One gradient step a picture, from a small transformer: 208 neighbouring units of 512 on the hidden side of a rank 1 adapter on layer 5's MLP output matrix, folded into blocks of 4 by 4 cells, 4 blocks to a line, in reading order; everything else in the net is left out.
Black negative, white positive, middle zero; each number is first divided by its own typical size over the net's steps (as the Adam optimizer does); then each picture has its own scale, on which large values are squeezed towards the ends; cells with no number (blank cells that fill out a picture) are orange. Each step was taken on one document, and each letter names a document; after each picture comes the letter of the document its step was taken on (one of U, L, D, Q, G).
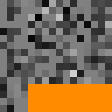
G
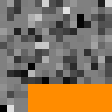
G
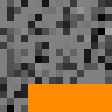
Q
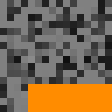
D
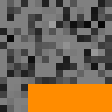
D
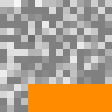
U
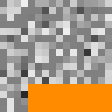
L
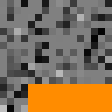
Q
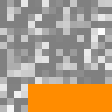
Q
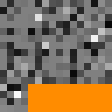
L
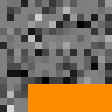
G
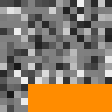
U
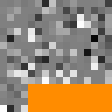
Q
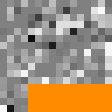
G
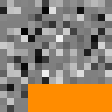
L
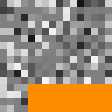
U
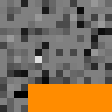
Q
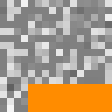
L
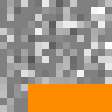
G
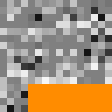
Q
